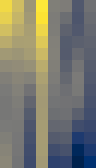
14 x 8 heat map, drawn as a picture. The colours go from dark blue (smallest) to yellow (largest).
The bottom right is the ninth with the lowest average. The grain runs up and down. The middle left is the smoothest part. There is an overall slope up to the top left.
